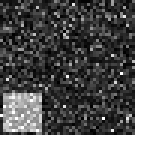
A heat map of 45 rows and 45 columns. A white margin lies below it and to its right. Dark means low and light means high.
Stripes: none. Odd patch: higher, in the bottom left. Histogram: skewed, a long tail of high values. Ninth with the highest average: bottom left.
